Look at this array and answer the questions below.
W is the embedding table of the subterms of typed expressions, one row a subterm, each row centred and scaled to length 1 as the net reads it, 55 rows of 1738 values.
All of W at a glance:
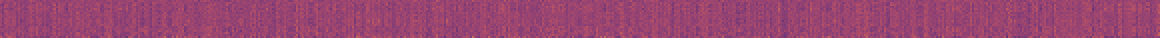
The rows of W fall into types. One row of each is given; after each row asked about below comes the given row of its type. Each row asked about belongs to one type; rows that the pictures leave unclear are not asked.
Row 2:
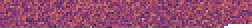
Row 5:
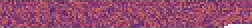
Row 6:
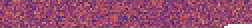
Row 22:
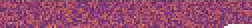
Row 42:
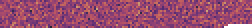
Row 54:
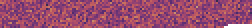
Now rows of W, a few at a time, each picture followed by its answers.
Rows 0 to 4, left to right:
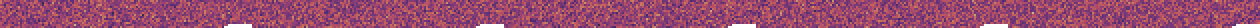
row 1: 22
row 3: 6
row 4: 54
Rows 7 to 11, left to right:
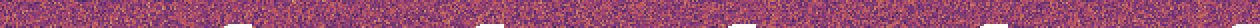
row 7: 22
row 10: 42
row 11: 6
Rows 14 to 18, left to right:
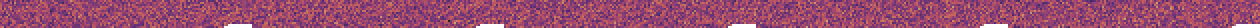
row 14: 5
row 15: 2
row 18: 22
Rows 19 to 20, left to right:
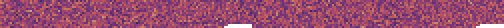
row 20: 6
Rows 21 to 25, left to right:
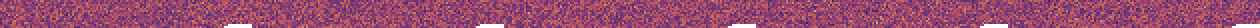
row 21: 2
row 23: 54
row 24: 5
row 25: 54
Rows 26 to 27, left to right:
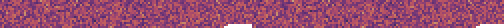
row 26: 6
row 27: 6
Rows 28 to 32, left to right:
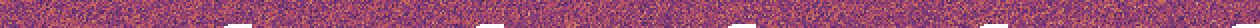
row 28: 54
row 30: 6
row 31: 2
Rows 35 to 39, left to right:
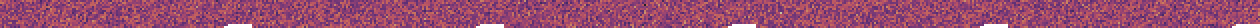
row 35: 54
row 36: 22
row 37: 54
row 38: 54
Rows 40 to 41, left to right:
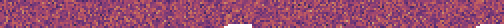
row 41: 2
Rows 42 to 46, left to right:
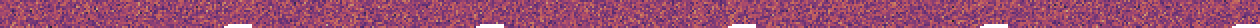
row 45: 2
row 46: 2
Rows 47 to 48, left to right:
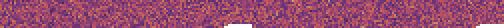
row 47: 5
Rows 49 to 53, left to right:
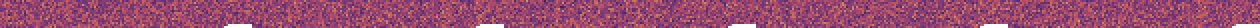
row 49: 22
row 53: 6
